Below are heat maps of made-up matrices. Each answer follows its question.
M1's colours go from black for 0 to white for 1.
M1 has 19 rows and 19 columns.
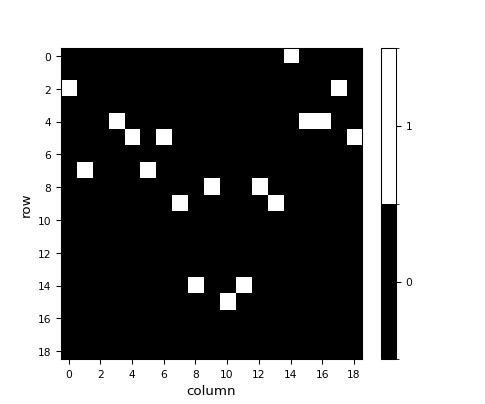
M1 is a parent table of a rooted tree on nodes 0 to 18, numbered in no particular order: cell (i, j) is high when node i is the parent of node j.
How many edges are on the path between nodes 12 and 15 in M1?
6
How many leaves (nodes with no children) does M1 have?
10
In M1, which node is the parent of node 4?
5
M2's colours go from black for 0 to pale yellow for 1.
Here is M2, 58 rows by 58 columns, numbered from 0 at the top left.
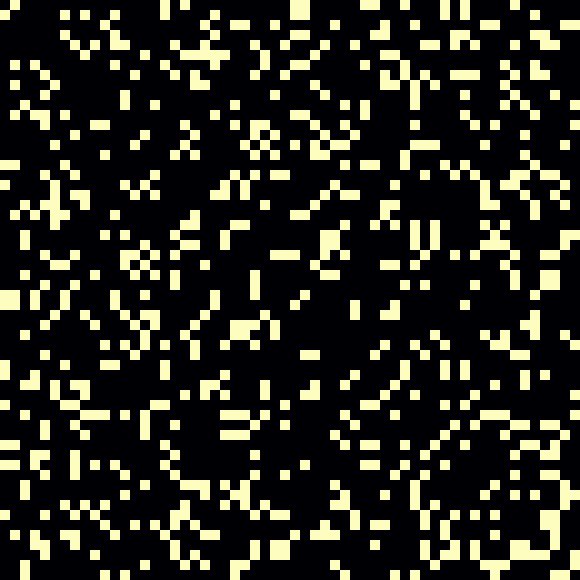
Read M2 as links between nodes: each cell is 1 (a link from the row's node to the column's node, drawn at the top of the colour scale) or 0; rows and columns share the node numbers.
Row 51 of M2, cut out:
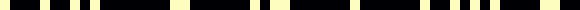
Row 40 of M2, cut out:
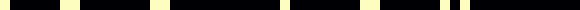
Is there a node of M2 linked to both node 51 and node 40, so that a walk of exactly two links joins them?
yes
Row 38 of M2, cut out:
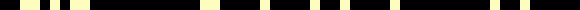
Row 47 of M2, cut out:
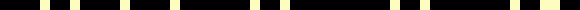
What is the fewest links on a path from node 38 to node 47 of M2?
2
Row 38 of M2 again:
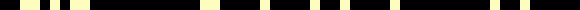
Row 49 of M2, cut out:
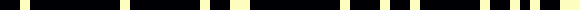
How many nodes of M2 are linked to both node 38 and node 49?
3
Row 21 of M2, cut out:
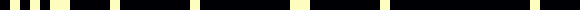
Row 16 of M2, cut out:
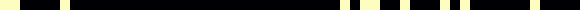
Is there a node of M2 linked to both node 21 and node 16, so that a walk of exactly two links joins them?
yes
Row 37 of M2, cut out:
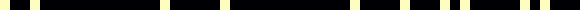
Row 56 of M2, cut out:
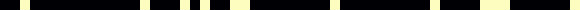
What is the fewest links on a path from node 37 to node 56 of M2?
3
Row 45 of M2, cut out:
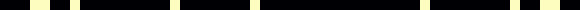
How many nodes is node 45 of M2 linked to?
9
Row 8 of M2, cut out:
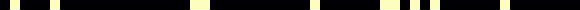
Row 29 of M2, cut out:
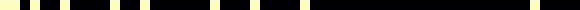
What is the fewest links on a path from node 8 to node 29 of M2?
2
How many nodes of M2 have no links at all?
0
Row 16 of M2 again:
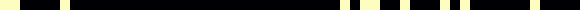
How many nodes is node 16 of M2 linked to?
10
